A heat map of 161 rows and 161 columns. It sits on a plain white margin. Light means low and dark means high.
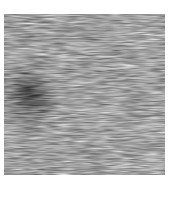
A single bump stands in the middle left. Streaks run across, left to right. The middle left is the ninth with the highest average.
